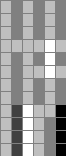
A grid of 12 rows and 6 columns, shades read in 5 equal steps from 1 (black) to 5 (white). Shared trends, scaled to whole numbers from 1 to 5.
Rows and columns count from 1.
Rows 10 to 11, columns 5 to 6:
3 1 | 3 1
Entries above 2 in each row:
6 6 6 6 6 6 6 6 4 4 4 4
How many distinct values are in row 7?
2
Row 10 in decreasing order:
5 4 4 3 2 1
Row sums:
21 21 21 25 22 24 21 21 20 19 19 19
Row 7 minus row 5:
0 0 0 0 -1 0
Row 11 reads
4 2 5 4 3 1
